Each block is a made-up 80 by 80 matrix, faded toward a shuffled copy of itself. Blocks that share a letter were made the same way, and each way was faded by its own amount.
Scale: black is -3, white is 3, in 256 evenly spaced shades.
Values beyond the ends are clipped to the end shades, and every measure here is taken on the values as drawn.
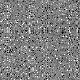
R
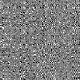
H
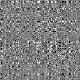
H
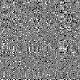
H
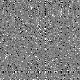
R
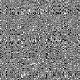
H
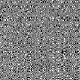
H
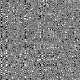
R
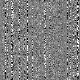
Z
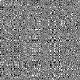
H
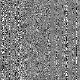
Z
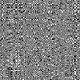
H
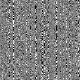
Z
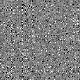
R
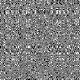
H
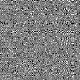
H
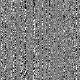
Z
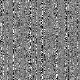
Z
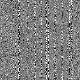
Z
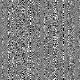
Z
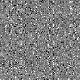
R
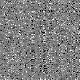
R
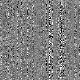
Z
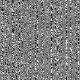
Z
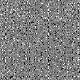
R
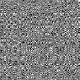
H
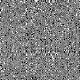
R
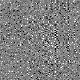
R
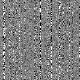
Z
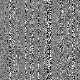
Z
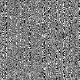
Z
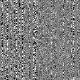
Z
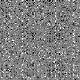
R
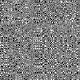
H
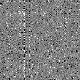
R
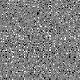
R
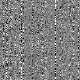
Z
